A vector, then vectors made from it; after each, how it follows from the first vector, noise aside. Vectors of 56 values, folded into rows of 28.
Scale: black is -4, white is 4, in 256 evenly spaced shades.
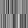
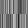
negated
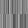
shrunk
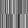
negated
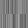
shrunk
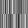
negated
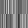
negated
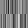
copied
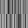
sign-scrambled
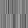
shrunk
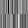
copied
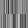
copied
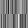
copied
